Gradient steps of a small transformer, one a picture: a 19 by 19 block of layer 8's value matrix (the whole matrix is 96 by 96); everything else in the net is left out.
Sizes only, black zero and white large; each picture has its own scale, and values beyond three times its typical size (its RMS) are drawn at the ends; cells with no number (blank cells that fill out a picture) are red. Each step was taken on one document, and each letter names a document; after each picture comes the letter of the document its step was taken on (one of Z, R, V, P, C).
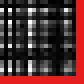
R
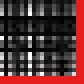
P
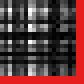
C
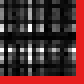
P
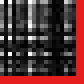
R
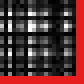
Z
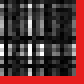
P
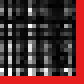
R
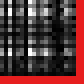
Z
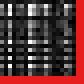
Z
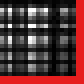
C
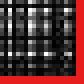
Z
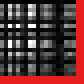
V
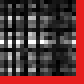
V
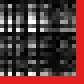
V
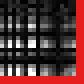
V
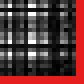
C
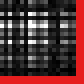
C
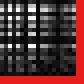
V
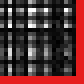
Z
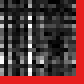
P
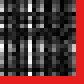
P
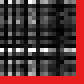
V
